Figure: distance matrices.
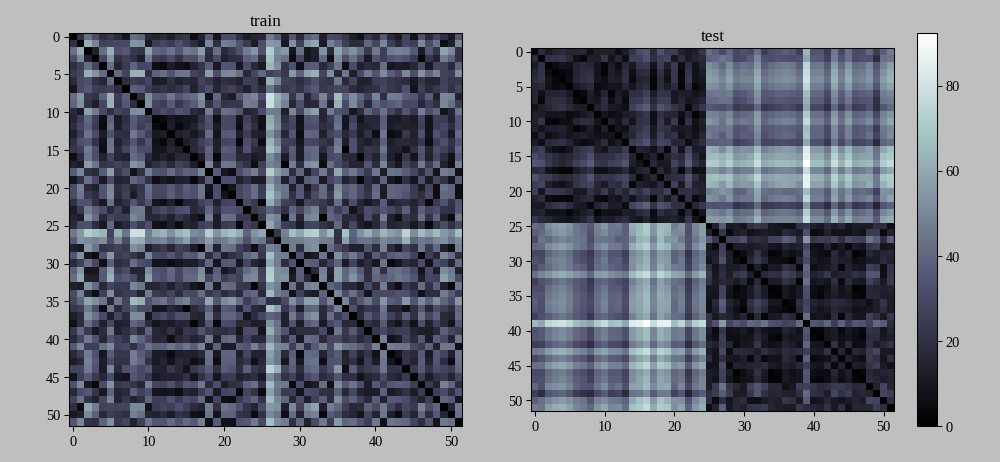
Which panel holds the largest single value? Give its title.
test
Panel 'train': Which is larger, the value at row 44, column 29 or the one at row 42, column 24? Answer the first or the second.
the first
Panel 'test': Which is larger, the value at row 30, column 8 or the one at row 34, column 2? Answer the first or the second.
the second
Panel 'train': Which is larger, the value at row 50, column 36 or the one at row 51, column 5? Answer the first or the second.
the second
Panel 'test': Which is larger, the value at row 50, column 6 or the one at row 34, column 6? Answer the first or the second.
the first
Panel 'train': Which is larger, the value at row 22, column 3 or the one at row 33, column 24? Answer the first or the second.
the first
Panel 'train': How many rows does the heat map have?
52
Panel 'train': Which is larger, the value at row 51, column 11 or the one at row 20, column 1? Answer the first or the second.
the second
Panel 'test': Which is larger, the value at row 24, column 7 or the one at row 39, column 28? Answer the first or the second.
the second
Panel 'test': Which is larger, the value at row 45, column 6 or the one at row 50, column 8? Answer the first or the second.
the first
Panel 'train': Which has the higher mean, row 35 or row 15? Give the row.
35
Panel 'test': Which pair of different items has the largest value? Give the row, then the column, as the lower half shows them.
39, 16
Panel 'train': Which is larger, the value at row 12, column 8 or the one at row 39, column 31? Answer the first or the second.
the first
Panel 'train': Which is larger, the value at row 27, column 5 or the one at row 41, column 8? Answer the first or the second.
the first
